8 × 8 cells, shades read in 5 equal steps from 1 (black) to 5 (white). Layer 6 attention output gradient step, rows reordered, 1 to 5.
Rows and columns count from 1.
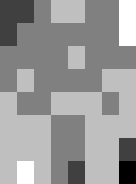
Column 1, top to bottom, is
2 2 3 3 4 4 4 4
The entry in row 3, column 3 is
3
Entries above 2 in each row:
6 7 8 8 8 8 7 6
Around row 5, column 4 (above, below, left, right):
3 3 3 4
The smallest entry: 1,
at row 8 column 8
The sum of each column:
26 28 27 26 26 28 28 28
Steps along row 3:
same same same up down same same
